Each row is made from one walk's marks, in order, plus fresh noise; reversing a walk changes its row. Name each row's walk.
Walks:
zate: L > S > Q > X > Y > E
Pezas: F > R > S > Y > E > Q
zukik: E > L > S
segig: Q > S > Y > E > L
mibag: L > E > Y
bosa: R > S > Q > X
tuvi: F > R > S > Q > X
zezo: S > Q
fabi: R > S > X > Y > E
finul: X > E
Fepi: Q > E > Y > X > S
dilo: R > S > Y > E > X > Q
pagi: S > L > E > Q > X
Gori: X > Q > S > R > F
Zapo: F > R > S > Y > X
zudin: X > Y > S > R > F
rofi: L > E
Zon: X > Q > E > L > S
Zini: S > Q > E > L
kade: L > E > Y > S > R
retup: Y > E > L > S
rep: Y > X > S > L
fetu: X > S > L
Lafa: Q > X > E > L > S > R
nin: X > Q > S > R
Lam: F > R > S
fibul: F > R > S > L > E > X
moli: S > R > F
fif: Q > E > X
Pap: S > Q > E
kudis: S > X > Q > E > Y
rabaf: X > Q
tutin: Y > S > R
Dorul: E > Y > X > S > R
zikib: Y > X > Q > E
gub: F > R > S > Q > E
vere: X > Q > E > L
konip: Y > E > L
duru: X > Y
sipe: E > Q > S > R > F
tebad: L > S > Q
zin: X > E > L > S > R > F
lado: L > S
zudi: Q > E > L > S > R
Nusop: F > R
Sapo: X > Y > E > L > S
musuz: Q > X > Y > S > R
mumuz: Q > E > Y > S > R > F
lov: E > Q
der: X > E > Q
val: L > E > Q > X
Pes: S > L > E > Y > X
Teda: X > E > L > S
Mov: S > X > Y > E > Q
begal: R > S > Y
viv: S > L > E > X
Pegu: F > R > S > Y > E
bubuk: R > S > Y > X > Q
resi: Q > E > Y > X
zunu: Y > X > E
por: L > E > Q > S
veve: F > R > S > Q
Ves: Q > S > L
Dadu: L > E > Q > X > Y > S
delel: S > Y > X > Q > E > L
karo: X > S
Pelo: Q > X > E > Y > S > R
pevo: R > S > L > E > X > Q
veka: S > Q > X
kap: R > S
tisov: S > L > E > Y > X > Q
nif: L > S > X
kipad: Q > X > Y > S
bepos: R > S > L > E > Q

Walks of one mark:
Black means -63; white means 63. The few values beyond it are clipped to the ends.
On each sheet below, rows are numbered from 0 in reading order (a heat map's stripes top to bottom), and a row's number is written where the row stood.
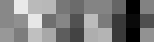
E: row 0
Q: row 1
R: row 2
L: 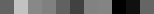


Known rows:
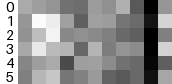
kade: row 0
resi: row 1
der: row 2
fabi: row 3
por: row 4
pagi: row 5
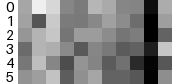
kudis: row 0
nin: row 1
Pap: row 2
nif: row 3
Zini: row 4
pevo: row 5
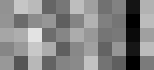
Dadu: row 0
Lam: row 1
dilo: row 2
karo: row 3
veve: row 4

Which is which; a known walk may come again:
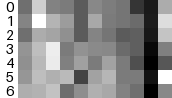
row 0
rep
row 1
Pes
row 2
nif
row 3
der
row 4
lov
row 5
Zapo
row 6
Pezas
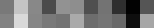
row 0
Zini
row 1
Sapo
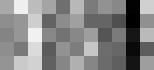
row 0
fabi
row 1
pevo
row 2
veka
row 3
zezo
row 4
tisov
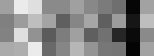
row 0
zikib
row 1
karo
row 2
delel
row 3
dilo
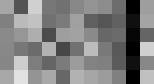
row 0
nin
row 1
pagi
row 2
por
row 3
moli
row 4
retup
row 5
Pegu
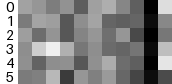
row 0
mumuz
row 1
Zon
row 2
zudi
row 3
fif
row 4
Gori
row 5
tebad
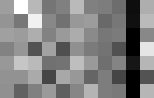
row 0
zate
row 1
bosa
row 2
gub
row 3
zin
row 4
Dadu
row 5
bepos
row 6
Lam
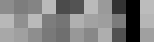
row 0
Nusop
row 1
Pelo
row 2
kade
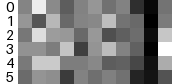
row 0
segig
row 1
veve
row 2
viv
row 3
zudin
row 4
val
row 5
Ves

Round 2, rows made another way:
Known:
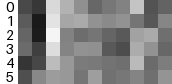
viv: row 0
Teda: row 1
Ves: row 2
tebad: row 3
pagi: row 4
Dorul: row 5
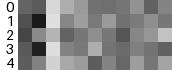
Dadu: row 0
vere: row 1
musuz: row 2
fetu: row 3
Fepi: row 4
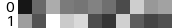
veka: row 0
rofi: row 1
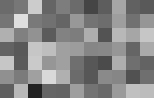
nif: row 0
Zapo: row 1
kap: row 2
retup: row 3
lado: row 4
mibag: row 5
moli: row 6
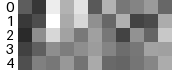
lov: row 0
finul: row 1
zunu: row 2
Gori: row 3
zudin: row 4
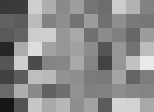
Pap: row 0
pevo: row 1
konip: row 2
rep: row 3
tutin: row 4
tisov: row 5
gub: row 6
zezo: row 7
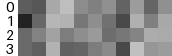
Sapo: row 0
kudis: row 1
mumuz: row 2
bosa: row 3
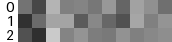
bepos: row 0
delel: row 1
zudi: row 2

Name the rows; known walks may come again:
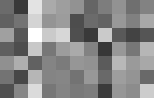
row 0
por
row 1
resi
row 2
rofi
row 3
karo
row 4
begal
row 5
bepos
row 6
kipad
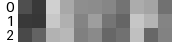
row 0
Zini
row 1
Pap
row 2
Pes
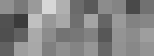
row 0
mibag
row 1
Zon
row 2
Pelo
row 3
dilo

